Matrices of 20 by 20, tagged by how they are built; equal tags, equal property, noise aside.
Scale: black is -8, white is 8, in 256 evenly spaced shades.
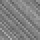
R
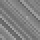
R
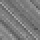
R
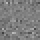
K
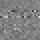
K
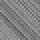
R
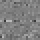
K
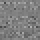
K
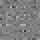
K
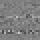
K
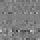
K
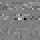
K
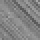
R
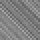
R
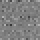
K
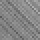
R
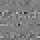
K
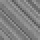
R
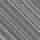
R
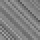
R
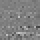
K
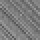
R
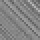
R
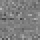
K
